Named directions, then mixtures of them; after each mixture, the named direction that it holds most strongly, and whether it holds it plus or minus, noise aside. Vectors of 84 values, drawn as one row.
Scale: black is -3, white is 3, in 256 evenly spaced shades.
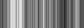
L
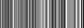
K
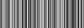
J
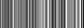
K, plus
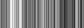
L, plus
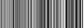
K, minus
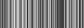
J, minus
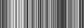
L, plus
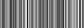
J, minus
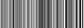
K, minus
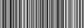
J, minus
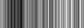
L, minus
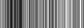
L, minus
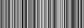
J, plus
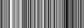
J, plus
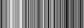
L, plus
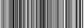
K, minus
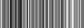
J, minus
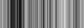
L, minus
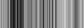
L, minus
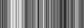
L, plus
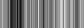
L, minus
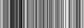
L, minus
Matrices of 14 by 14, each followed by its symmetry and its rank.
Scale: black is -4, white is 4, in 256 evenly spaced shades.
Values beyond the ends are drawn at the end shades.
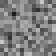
symmetric, full rank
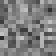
neither, rank three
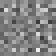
neither, rank three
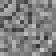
symmetric, full rank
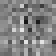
neither, rank three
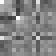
symmetric, rank three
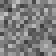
symmetric, full rank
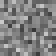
neither, full rank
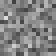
neither, full rank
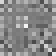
symmetric, rank three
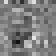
neither, rank three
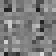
neither, rank three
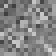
symmetric, full rank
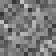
symmetric, full rank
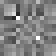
symmetric, rank three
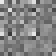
symmetric, rank three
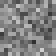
neither, full rank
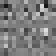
neither, rank three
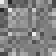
symmetric, rank three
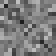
symmetric, full rank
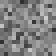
neither, full rank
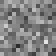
neither, full rank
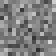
neither, full rank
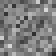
symmetric, full rank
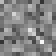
symmetric, rank three
